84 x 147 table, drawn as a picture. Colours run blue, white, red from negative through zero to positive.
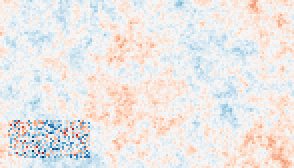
Grain: blotchy. Odd patch: rougher, in the bottom left. Mirror symmetry: none. Roughest part: bottom left. Odd rows or columns: none.
